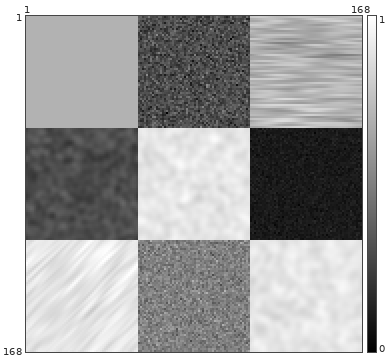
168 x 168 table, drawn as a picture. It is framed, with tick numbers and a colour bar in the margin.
The table splits into 3 rows of 3 panels. Panel 1,1: high, flat. Panel 1,2: low, fine-grained. Panel 1,3: high, streaked across. Panel 2,1: low, blotchy, faint in contrast. Panel 2,2: very high, blotchy, faint in contrast. Panel 2,3: very low, fine-grained, faint in contrast. Panel 3,1: very high, slanting up to the right, faint in contrast. Panel 3,2: middling, fine-grained. Panel 3,3: very high, blotchy, faint in contrast.
